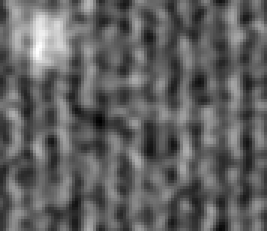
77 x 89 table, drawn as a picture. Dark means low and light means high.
Average level on the scale: 40%. Stripes: upright, repeating 11 times. Bumps: one, in the top left. Ninth with the highest average: top left.
